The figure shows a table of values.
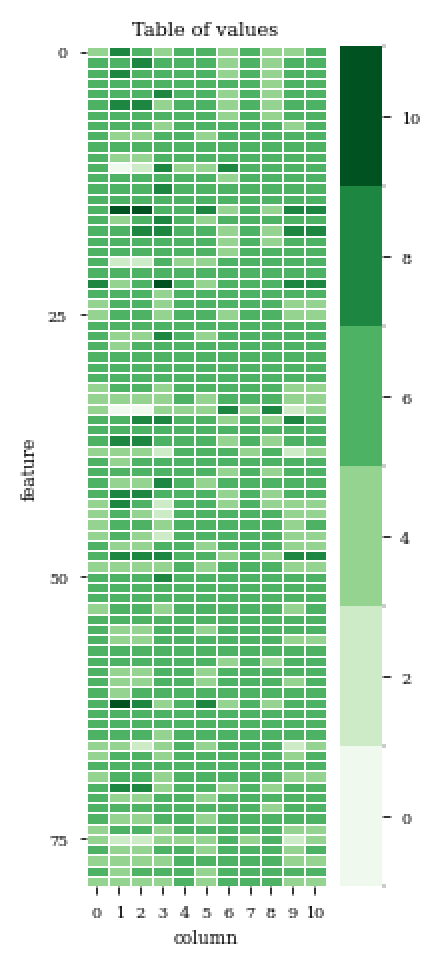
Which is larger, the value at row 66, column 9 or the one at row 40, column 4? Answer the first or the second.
the second
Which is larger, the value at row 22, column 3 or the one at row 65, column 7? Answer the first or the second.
the first
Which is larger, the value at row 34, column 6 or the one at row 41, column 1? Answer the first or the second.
the first
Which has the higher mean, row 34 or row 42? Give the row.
42
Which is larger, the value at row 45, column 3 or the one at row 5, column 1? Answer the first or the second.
the second
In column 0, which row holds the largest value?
22
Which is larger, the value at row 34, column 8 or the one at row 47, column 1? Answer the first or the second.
the first
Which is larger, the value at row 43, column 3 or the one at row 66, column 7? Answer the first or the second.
the second
